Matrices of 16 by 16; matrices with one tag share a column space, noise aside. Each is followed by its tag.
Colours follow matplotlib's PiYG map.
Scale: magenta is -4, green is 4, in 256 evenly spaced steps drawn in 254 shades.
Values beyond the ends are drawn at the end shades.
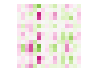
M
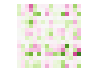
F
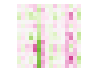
M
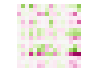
F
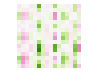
M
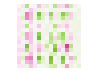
M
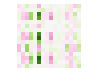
M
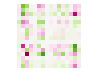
F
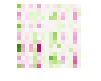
M
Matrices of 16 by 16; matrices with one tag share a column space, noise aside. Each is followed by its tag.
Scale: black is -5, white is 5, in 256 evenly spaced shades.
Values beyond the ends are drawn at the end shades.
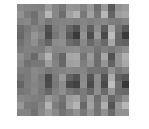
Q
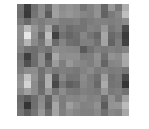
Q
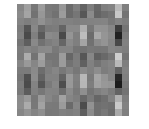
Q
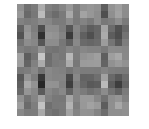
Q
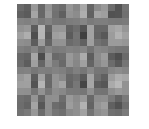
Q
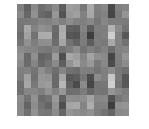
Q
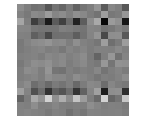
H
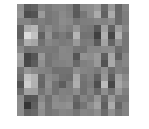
Q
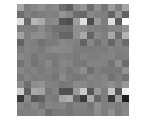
H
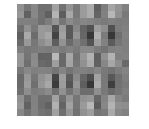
Q
